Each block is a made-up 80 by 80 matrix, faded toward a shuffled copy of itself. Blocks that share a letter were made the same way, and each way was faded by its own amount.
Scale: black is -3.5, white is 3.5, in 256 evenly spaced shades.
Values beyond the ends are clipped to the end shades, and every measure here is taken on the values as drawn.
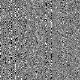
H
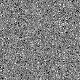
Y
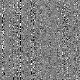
H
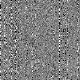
H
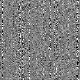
H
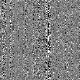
H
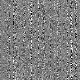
H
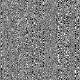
H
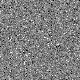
Y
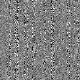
H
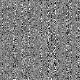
H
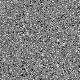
Y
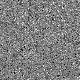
Y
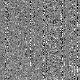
H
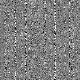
H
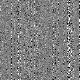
H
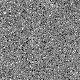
Y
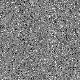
Y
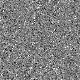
Y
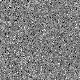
Y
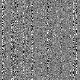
H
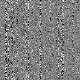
H
